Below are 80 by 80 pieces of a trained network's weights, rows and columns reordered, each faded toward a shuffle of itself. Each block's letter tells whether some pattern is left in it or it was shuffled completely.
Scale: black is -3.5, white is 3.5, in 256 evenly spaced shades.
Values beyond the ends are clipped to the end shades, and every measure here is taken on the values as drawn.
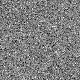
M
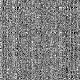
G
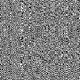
G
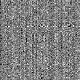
G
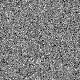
M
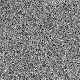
M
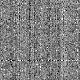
G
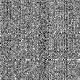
G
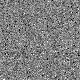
M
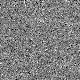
M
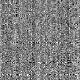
G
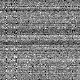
G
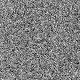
M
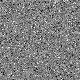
M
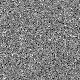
M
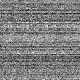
G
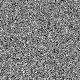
M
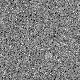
M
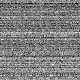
G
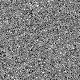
M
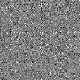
G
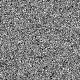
M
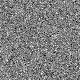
M
